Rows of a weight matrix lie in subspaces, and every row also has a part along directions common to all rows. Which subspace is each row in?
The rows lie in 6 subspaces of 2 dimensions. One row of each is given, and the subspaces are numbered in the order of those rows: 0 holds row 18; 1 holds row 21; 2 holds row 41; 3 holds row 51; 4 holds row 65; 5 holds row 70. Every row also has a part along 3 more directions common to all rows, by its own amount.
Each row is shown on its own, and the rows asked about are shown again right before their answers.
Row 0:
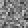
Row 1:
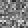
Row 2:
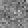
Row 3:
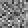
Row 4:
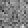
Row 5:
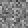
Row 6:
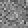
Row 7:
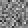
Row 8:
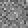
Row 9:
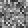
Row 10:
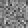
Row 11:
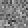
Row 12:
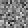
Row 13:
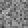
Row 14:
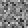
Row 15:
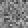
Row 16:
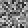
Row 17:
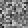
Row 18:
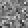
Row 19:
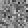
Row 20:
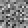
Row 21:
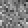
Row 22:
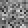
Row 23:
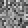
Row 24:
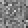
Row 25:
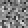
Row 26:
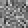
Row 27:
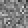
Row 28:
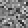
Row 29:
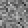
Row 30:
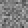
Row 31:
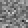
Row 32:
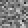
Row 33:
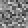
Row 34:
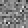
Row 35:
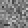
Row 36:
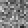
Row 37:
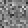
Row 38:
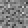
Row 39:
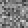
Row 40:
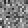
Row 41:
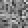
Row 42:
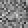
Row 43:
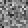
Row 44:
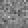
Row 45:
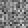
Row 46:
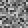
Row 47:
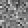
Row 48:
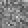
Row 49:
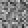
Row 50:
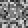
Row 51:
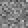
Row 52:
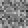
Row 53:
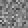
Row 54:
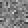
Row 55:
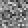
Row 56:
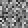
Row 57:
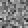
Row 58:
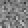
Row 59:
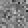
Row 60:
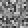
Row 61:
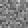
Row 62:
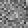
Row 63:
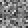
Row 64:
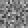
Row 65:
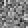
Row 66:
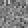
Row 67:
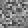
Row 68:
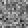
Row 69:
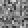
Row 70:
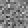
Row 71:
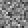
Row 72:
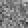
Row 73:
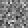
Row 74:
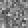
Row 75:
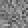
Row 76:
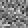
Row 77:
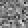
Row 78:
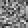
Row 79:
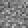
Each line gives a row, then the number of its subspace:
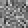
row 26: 4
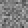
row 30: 1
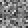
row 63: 4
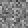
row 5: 3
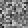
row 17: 5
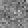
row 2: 2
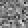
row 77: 0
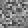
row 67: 5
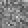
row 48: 1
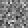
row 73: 2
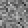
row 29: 1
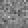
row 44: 2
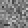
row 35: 2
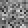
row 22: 0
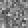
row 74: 5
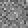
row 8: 3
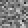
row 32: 0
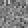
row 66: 4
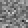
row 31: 4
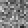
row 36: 0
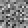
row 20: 5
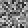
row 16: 3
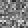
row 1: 3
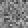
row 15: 1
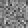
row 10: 4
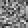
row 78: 4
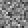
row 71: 5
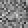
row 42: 3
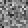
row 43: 5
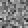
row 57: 4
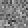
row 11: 2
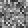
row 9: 1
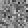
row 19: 2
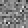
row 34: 1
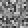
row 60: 4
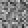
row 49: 0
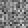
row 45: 0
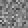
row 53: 3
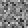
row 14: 3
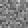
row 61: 1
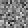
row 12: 2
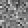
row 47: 1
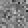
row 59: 2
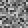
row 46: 1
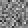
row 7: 3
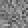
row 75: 2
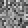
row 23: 4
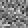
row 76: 2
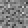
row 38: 5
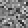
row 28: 0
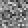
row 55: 5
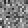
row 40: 0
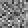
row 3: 3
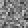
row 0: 4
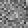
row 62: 3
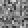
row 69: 4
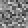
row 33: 5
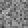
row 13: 5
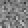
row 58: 0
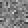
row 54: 4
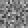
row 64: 2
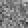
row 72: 1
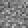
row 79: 5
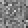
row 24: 4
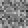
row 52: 2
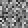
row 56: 3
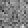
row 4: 0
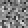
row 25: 0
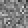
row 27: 1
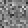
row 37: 5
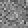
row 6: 3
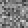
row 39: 1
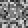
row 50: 3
